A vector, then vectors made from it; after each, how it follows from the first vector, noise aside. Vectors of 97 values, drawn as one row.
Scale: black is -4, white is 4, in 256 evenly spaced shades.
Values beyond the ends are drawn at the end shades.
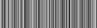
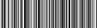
scaled up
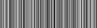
wrapped around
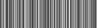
negated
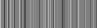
partly zeroed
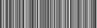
negated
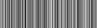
wrapped around
